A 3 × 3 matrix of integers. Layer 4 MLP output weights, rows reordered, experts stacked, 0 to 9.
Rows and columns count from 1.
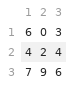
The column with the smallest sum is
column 2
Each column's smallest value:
4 0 3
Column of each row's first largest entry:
1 1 2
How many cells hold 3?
1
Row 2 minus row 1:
-2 2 1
